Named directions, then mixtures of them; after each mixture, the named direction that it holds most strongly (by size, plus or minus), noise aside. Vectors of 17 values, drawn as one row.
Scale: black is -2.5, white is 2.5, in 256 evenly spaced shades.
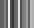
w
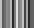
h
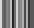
h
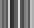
w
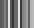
w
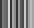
h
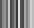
w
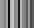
w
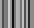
h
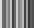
h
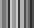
w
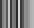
w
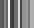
w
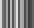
h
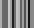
h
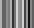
h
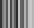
h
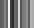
w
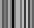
h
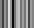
w
